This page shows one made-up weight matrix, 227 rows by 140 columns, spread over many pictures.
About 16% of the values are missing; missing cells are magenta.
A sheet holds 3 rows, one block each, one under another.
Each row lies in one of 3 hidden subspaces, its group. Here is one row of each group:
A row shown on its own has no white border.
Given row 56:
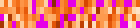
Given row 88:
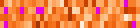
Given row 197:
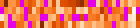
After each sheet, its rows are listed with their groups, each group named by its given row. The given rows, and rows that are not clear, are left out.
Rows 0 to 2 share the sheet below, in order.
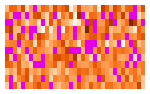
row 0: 88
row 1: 56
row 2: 56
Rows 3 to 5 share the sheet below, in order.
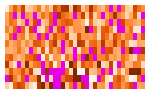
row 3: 88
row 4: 88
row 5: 88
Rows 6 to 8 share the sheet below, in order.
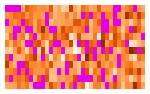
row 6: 88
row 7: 88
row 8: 88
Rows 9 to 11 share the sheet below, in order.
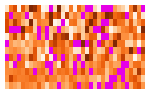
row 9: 56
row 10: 88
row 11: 197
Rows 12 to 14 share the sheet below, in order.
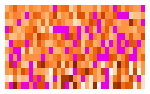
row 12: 88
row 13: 56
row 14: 56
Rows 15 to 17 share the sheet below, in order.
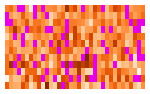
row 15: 56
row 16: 88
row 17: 197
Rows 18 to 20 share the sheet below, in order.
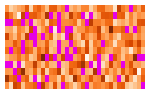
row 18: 56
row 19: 88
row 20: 197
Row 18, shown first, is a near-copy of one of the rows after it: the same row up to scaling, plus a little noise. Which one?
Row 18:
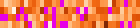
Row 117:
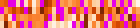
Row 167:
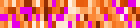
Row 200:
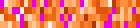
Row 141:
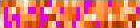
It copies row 200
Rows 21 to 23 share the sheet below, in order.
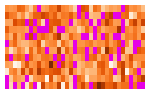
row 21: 56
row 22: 197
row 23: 56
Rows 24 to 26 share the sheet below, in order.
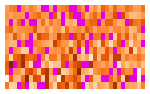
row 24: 88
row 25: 56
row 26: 197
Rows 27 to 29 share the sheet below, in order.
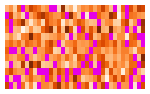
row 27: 56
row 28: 56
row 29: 56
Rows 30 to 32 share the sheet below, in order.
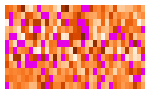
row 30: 197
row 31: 197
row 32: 88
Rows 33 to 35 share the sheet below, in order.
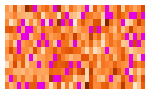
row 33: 197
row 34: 88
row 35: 88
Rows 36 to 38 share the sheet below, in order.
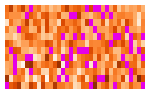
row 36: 197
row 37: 56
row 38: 197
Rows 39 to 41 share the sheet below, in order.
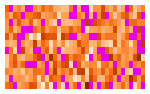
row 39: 88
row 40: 56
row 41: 88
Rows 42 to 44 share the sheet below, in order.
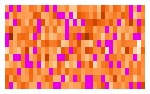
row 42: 88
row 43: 197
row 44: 56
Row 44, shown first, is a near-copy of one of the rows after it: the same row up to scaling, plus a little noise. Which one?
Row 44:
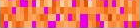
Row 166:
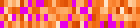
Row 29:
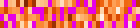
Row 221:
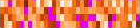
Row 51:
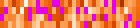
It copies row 221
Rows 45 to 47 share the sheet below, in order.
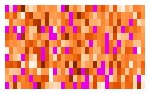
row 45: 197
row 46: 197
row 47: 56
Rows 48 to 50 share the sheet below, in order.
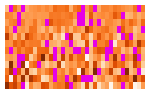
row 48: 88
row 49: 88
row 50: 56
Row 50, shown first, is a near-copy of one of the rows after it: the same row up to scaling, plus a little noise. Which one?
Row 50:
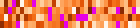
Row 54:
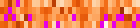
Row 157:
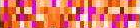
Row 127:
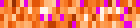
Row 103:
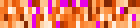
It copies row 157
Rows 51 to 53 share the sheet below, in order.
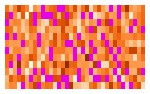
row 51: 56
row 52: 88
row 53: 56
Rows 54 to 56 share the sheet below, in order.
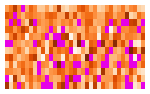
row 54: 56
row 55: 88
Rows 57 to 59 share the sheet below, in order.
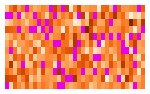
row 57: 88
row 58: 88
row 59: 197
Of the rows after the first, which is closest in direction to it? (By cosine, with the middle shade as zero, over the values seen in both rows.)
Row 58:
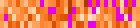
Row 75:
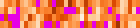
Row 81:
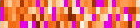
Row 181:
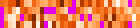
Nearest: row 75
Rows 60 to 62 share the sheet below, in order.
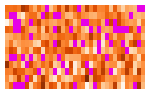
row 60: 197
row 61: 88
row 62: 88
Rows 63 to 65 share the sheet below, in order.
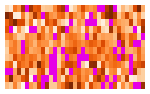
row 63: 56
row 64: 56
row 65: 56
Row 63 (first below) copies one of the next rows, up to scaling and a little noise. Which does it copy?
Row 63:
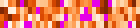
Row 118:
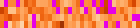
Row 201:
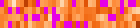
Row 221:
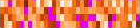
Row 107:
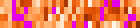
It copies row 118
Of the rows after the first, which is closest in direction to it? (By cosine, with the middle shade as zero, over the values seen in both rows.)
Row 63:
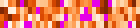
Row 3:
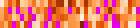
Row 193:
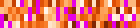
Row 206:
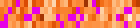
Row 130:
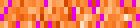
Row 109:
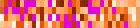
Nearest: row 3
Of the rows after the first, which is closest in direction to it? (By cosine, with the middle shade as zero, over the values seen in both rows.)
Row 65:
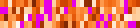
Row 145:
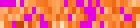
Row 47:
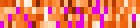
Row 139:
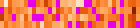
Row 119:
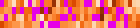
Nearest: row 47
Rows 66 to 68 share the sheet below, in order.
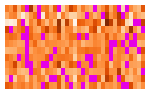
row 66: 197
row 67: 197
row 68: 197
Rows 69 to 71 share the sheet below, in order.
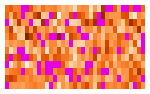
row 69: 88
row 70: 197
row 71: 197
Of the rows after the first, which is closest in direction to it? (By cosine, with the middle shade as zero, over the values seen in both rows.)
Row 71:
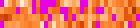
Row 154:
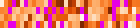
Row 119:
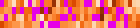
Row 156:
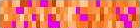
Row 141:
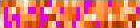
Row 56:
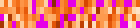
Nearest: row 141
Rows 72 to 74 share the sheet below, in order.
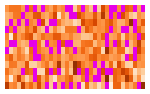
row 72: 88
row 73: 197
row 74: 56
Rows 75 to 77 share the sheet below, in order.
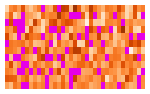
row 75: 88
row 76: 88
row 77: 197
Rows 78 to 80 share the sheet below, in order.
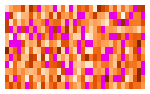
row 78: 56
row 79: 197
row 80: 197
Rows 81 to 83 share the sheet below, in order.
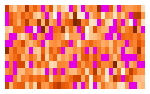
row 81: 88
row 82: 197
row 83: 56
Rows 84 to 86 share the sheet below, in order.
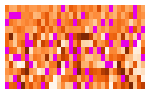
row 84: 88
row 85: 197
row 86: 56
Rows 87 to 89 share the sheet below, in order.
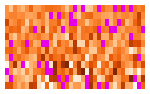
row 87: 197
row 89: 88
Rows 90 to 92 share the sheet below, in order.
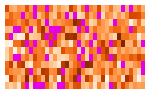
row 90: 88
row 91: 56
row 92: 197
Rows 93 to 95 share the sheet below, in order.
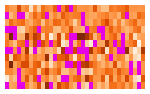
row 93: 56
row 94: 197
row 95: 197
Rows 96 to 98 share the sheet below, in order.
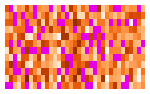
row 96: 88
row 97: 197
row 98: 197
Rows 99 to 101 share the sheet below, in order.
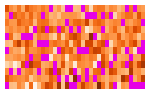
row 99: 88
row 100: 56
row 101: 56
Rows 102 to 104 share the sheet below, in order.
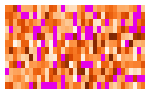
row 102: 56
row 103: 56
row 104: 88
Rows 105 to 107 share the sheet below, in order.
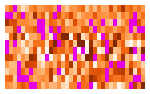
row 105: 197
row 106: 88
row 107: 56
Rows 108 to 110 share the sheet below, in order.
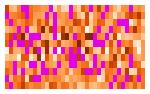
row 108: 88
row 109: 197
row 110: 56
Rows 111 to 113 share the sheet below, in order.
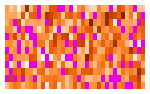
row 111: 56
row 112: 88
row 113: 197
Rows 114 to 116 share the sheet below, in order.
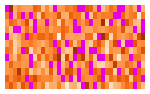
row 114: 197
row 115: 56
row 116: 56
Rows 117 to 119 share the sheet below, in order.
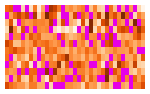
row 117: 56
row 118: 56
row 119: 56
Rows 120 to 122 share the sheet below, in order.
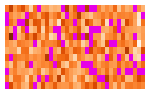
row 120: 197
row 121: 197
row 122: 197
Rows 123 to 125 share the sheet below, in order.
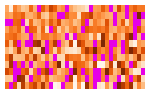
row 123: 197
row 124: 88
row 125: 56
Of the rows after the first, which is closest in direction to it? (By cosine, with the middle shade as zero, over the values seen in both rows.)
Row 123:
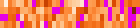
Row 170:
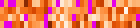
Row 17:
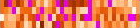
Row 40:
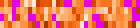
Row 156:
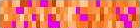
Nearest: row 156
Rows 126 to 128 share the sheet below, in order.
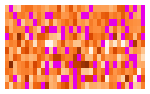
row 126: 56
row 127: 56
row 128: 197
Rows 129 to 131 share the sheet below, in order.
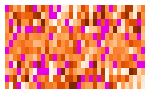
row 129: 88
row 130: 88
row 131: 56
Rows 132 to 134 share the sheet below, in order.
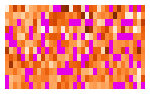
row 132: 88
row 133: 197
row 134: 197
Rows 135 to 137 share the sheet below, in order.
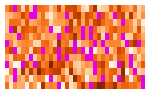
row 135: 56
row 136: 88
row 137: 56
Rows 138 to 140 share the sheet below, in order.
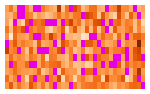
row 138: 56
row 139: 197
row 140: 197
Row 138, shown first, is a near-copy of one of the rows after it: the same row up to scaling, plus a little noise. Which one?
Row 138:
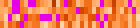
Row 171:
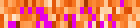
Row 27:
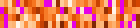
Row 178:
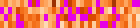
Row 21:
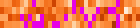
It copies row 178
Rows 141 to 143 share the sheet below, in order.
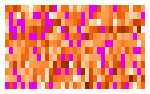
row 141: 56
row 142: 197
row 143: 88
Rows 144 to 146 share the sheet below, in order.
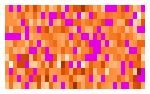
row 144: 197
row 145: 56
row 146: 197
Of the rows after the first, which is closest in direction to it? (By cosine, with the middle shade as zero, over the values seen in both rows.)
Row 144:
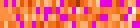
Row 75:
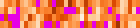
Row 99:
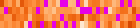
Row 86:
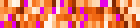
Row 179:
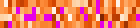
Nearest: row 86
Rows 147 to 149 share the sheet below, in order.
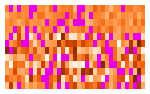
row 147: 56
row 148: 197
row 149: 197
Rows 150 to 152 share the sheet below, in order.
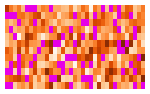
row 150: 88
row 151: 56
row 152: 56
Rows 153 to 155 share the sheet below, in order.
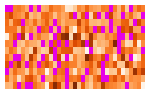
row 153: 56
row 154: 88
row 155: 56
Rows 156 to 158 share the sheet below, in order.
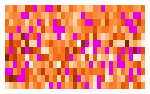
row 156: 197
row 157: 56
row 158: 197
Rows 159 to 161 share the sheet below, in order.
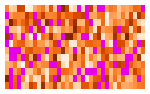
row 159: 197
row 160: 56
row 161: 197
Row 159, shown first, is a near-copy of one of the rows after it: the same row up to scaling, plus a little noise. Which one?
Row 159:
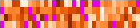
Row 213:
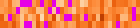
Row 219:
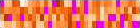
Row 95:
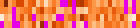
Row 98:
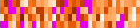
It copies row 219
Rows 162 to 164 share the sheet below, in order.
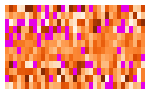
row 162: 197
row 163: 88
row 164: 197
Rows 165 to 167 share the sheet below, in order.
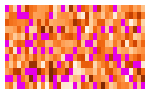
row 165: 88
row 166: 56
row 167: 56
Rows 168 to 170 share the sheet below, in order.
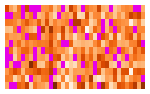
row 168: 88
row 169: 56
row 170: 56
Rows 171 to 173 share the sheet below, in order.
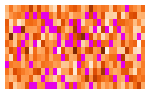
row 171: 56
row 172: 197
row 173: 88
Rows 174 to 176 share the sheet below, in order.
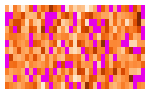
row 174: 197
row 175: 88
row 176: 88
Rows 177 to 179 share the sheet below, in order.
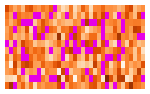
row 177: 88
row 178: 56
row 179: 197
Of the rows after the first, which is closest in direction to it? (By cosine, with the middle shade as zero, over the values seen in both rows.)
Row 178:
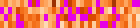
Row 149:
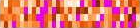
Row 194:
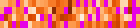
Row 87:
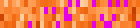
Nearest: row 194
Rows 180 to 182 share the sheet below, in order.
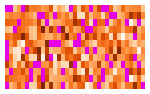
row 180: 88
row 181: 197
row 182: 88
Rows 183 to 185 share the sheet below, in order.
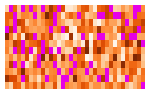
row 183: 56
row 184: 88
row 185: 197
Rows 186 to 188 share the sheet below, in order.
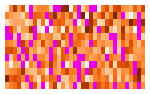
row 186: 88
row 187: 197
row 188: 197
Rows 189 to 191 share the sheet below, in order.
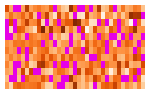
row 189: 88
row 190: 88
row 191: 56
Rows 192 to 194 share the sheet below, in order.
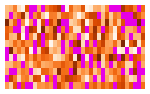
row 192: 197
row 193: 56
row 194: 88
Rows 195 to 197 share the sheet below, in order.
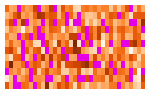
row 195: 56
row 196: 88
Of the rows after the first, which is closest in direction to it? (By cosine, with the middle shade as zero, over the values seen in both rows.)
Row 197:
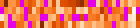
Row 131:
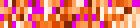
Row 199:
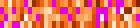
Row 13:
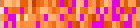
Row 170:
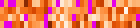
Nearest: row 199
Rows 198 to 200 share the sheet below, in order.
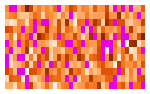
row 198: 197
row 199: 56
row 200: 56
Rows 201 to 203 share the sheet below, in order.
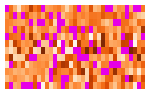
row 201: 56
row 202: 88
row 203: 88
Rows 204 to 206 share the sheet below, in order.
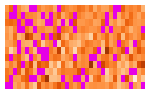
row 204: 197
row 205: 197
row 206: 56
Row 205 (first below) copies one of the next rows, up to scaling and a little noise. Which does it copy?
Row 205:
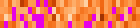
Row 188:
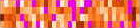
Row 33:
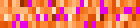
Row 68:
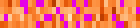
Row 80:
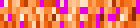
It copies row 33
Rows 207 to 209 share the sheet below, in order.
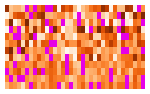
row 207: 56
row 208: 56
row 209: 56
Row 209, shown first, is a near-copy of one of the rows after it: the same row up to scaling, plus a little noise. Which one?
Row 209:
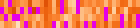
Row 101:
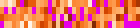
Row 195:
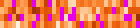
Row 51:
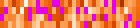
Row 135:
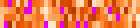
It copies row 195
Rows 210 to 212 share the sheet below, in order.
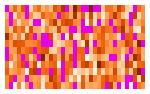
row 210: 88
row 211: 88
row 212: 56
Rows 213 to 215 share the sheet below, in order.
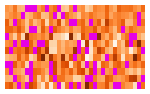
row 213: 197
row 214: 88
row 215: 88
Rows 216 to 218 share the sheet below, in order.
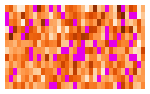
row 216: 56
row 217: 197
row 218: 88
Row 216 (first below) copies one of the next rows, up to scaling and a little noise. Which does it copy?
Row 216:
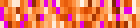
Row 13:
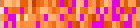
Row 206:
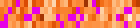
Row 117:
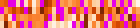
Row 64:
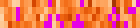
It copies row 64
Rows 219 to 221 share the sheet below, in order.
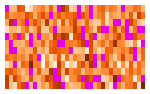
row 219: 197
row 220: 88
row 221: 56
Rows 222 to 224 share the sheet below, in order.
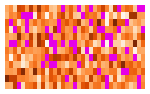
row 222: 56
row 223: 56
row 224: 197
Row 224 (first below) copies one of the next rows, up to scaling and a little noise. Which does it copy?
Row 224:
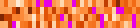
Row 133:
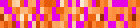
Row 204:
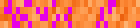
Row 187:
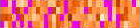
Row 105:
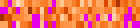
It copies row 105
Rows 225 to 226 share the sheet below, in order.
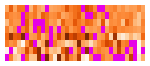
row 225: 197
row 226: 197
